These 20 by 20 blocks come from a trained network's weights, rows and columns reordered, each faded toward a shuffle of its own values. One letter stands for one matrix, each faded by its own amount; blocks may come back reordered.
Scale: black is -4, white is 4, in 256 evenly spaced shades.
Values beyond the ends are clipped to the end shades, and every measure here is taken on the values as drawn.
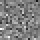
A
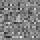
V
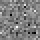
A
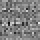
V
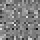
V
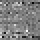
V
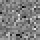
A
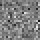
V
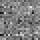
V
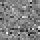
A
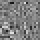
V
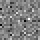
A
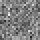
A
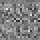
V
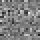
V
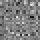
V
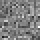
V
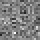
V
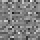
V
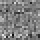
V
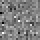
A
